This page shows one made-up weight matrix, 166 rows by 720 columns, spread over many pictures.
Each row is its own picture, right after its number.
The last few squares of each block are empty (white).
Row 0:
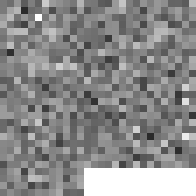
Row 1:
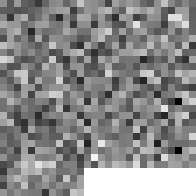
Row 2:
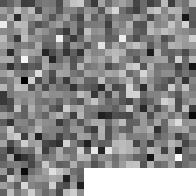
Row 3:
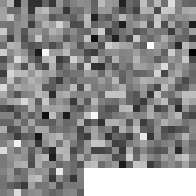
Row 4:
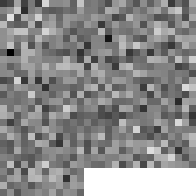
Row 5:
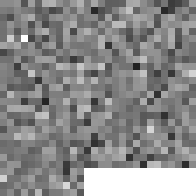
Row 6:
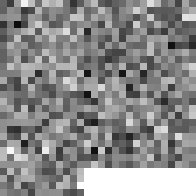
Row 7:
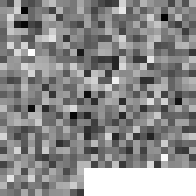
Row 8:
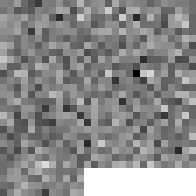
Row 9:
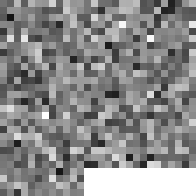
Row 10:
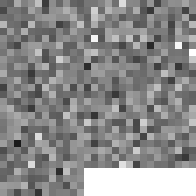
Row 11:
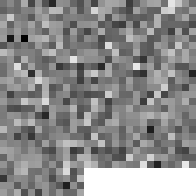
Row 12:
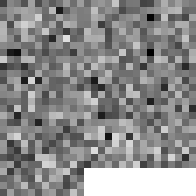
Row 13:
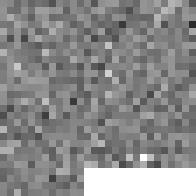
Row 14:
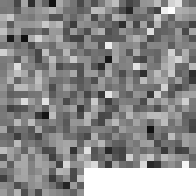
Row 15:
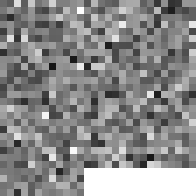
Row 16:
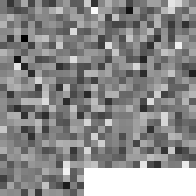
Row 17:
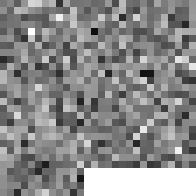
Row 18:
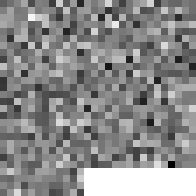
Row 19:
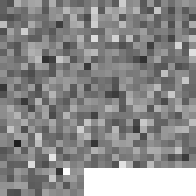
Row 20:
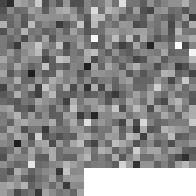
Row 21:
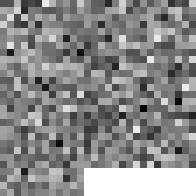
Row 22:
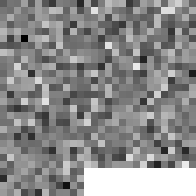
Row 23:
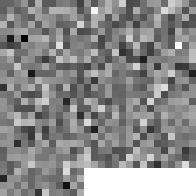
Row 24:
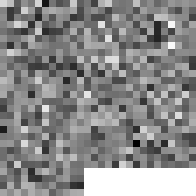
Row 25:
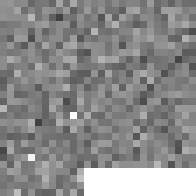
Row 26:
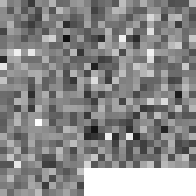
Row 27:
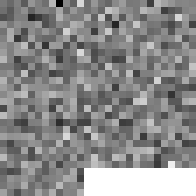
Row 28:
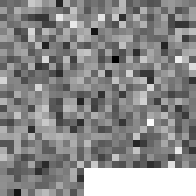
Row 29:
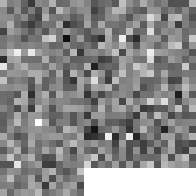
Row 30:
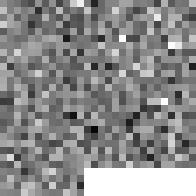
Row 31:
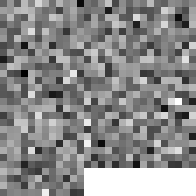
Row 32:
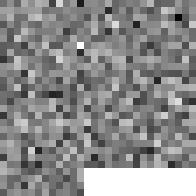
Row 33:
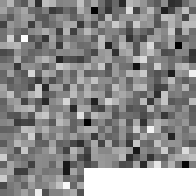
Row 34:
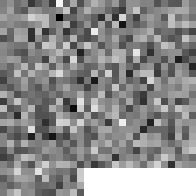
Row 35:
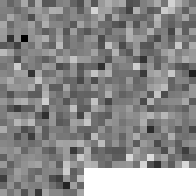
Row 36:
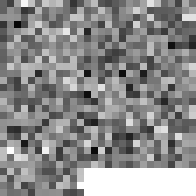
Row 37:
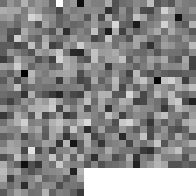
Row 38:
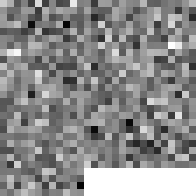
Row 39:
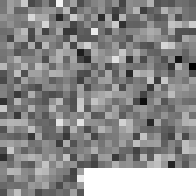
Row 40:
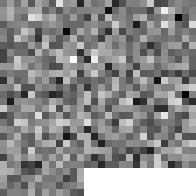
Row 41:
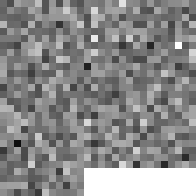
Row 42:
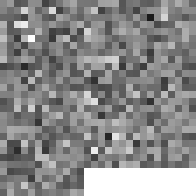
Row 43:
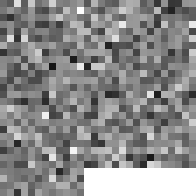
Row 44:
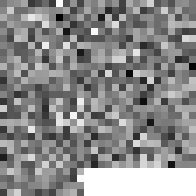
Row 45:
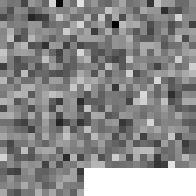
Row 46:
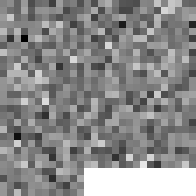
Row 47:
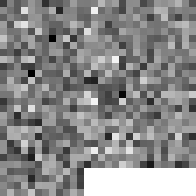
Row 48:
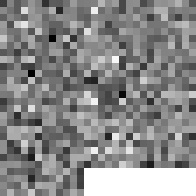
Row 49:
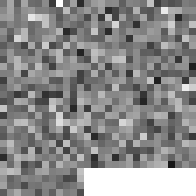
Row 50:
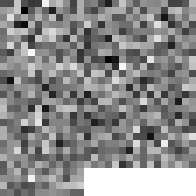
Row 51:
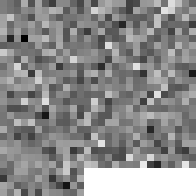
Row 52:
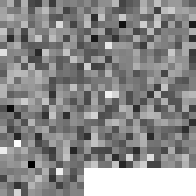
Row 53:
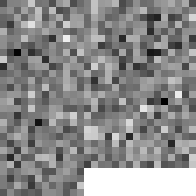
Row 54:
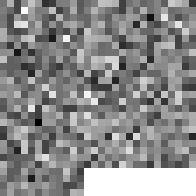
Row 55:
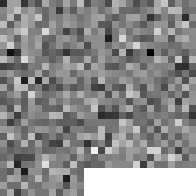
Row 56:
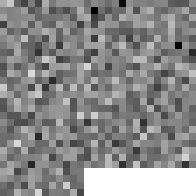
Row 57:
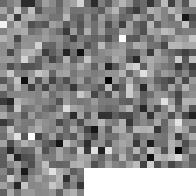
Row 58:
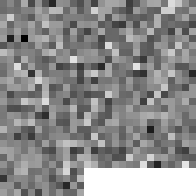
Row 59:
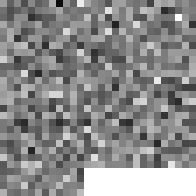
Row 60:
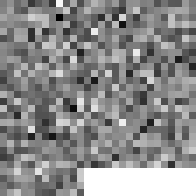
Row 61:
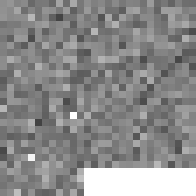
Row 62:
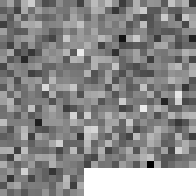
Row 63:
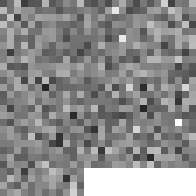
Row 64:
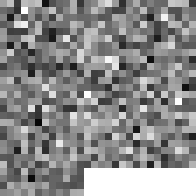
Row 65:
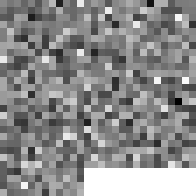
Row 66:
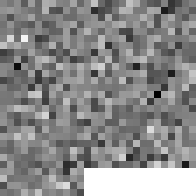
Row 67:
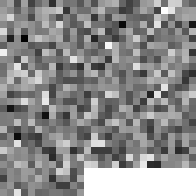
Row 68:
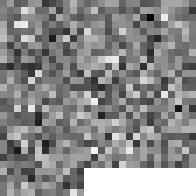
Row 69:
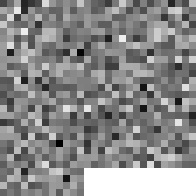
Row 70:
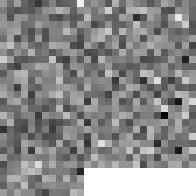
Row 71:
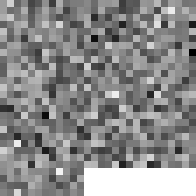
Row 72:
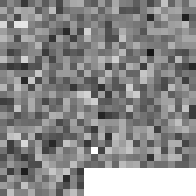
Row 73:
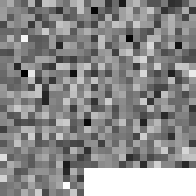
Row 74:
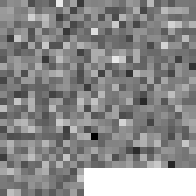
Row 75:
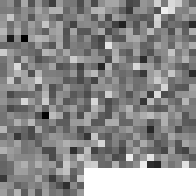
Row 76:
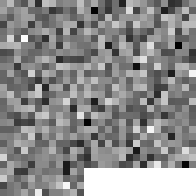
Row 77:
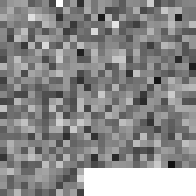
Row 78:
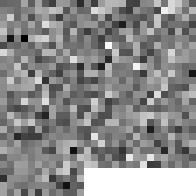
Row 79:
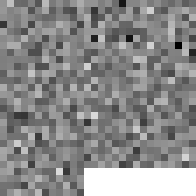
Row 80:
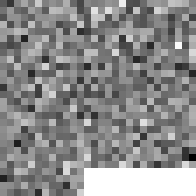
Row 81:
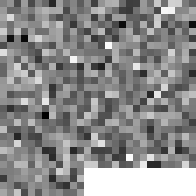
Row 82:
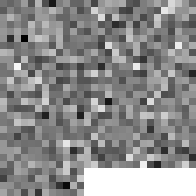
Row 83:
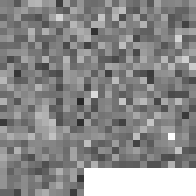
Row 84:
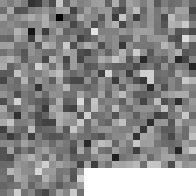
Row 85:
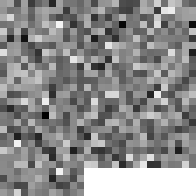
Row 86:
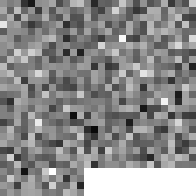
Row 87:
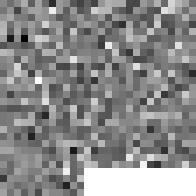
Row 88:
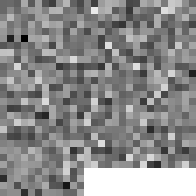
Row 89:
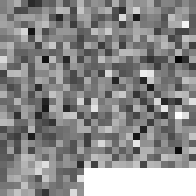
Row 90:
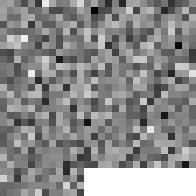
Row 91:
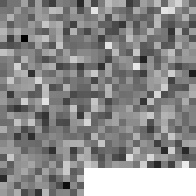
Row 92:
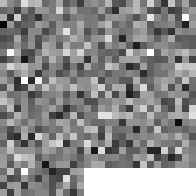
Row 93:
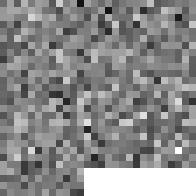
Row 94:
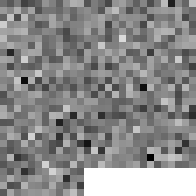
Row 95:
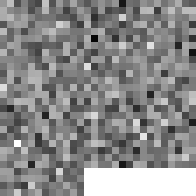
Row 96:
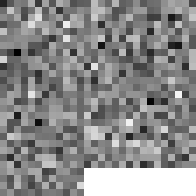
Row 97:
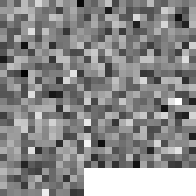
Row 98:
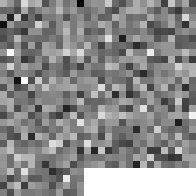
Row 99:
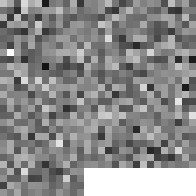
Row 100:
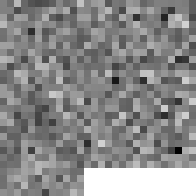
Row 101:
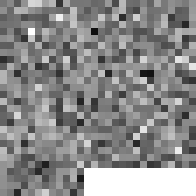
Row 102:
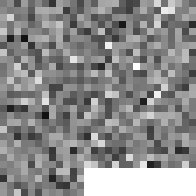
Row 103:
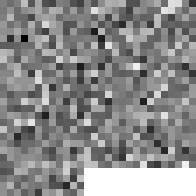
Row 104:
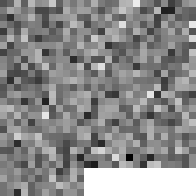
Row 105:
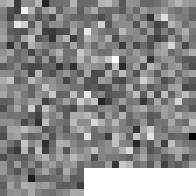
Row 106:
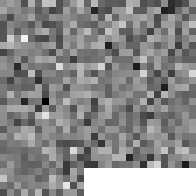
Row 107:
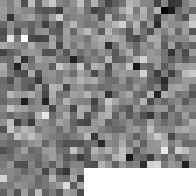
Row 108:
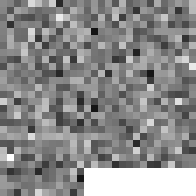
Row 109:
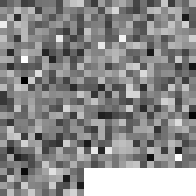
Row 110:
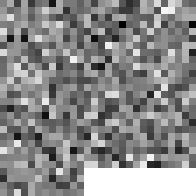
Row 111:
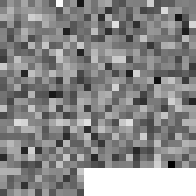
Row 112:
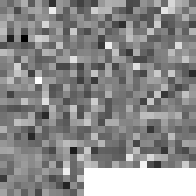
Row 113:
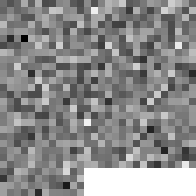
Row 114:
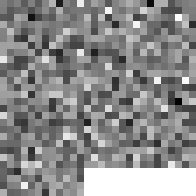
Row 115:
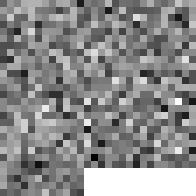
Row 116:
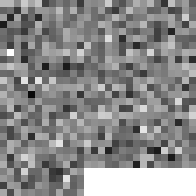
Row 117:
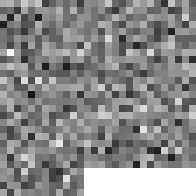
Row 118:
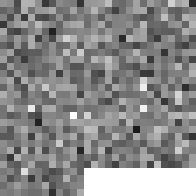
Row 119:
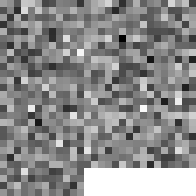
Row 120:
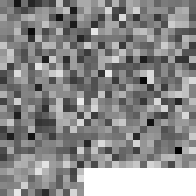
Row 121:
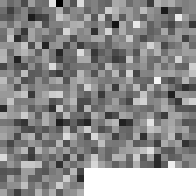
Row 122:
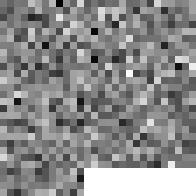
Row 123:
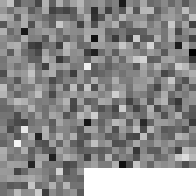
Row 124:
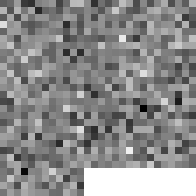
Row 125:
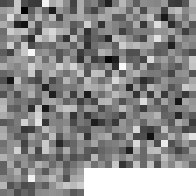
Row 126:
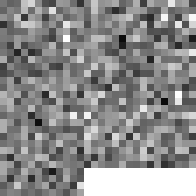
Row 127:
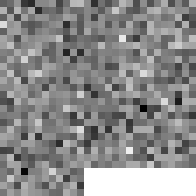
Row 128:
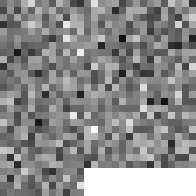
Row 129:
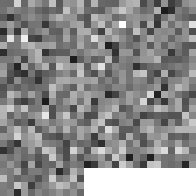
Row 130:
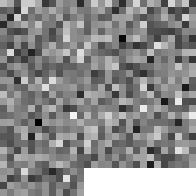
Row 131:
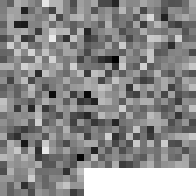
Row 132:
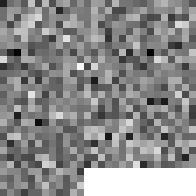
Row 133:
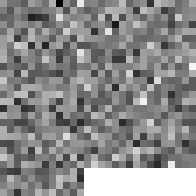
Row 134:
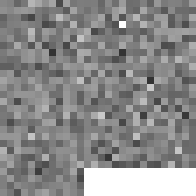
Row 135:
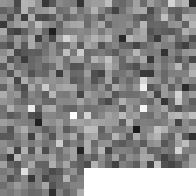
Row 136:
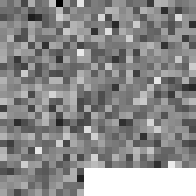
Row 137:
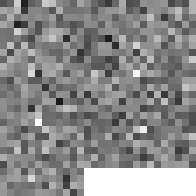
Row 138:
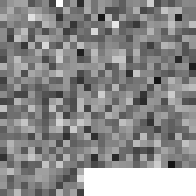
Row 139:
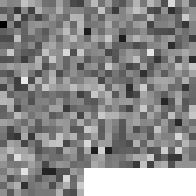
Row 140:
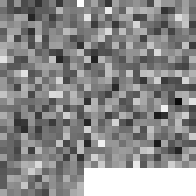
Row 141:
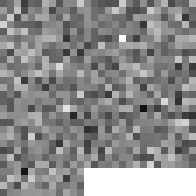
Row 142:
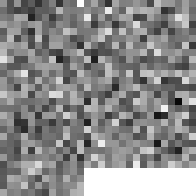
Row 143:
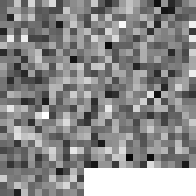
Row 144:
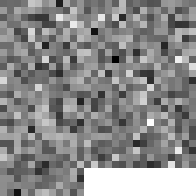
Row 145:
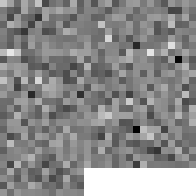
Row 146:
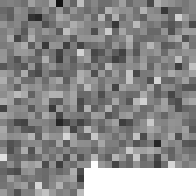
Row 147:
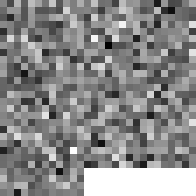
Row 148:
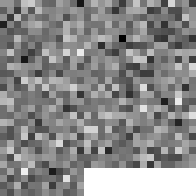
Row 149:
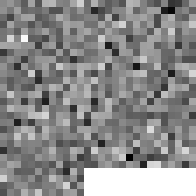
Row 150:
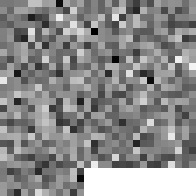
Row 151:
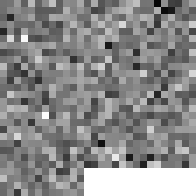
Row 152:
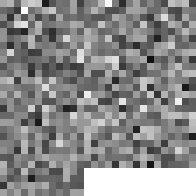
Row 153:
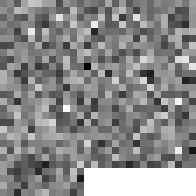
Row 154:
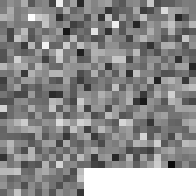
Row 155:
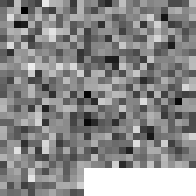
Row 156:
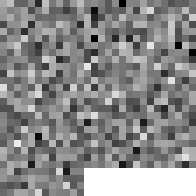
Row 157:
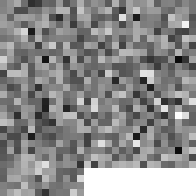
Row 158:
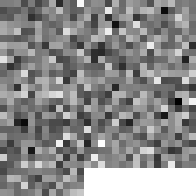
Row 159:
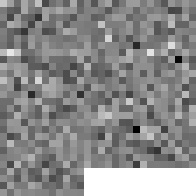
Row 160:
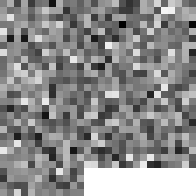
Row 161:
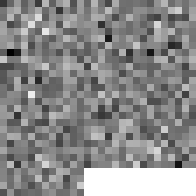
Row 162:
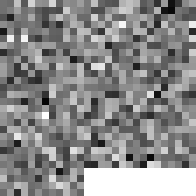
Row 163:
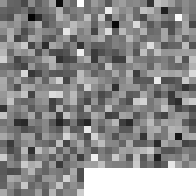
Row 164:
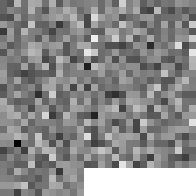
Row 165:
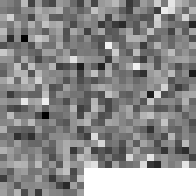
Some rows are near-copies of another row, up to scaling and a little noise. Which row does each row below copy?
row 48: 47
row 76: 33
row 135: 118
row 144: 28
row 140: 142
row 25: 61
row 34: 60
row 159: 145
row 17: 101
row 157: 89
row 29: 26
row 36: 6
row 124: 127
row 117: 116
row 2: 109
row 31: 97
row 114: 65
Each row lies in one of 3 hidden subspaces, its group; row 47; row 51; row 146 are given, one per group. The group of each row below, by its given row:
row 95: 51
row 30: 47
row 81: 51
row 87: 51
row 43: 51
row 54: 47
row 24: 47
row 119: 47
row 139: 47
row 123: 51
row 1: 146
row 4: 47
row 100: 146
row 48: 47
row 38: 47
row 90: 51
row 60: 146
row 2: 47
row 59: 146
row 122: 146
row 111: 146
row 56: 51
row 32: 146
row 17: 146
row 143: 51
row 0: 47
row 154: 146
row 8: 146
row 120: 146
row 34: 146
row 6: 47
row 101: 146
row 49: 146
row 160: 51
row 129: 51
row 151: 51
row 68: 47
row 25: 146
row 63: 47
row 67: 51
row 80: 51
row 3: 51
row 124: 47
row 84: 146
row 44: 146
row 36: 47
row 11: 51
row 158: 146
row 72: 47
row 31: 146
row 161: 47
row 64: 47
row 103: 51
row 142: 146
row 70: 146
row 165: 51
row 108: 146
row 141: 47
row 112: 51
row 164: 51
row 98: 47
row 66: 51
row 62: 47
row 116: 47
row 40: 146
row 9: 51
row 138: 146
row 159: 47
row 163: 146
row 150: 146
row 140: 146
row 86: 47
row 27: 146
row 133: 146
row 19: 51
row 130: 47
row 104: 51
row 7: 47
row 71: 51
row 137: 47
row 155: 47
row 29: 47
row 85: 51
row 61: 146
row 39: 146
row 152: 47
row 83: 146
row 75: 51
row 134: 146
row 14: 51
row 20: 51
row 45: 146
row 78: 51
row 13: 51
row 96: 47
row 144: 146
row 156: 51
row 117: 47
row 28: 146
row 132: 47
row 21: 47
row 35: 51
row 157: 146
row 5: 51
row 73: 51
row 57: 47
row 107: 51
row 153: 146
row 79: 51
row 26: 47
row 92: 47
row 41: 51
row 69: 47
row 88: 51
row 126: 47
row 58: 51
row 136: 146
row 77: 146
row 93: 146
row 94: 47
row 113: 51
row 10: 51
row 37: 146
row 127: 47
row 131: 47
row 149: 51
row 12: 47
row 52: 51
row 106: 51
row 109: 47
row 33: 51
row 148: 47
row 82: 51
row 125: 47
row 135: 47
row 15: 51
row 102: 51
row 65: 146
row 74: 146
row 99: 47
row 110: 51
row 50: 47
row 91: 51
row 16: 51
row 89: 146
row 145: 47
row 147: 51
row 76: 51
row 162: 51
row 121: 146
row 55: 47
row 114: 146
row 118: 47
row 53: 47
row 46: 51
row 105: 47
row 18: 146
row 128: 47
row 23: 51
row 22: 51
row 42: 47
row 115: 146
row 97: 146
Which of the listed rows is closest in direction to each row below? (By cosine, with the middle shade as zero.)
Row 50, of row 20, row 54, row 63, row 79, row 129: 63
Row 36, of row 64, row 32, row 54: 32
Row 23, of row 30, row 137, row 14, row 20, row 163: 20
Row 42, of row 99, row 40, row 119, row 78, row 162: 119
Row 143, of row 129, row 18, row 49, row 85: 129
